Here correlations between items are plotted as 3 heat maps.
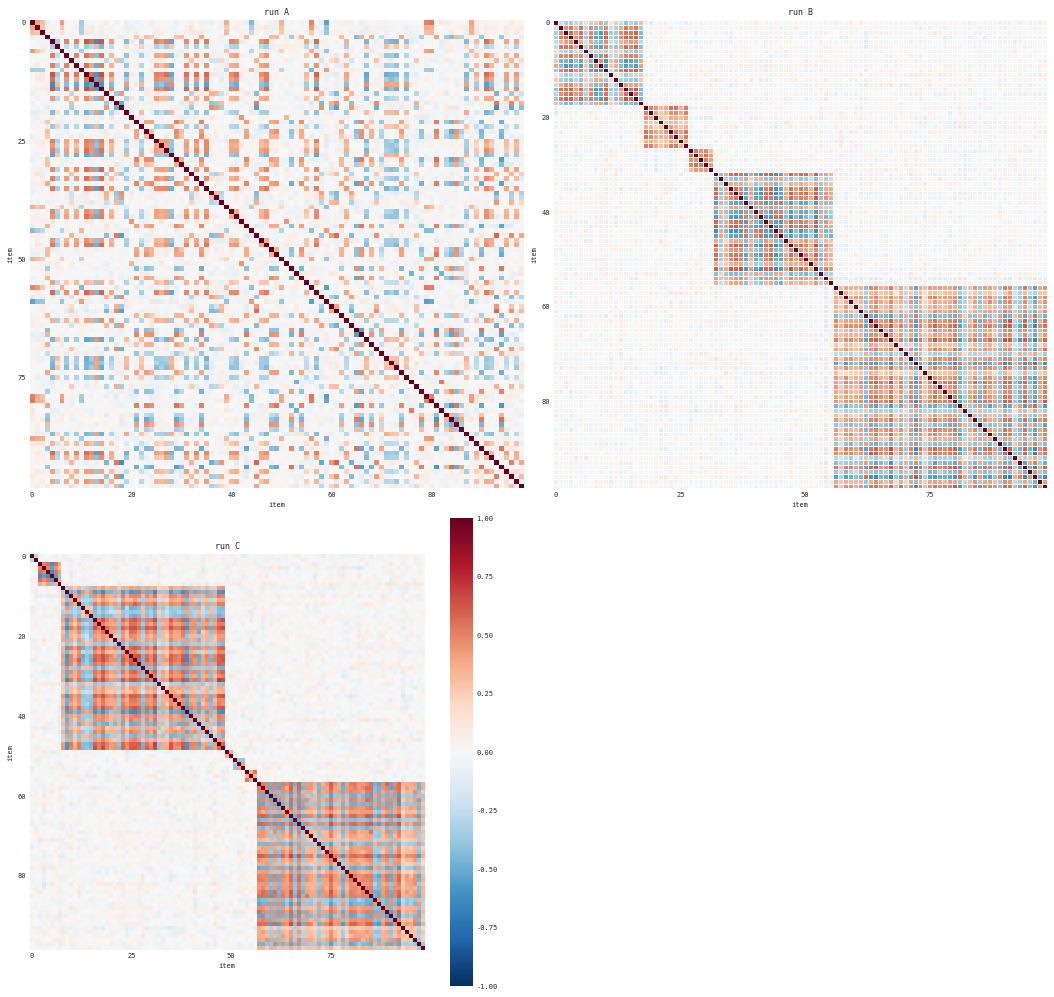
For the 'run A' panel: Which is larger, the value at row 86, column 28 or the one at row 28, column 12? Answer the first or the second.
the first
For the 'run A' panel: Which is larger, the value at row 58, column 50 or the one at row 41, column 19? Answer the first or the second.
the first
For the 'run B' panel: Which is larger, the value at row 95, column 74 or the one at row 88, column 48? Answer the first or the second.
the second
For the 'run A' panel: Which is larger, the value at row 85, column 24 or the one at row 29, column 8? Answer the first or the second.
the first
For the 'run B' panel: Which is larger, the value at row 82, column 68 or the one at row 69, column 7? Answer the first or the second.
the second
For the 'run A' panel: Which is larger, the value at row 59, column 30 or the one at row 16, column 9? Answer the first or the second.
the second
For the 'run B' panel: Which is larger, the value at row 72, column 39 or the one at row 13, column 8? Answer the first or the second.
the first
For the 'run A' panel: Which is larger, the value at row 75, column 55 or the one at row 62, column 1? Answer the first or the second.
the second
